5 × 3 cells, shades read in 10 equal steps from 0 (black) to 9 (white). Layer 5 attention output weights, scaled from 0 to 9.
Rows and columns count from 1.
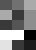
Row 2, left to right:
6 2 5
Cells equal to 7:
0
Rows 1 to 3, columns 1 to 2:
3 4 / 6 2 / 2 3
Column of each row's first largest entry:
3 1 3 1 1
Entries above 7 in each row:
0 0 0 2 1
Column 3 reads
6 5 5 0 1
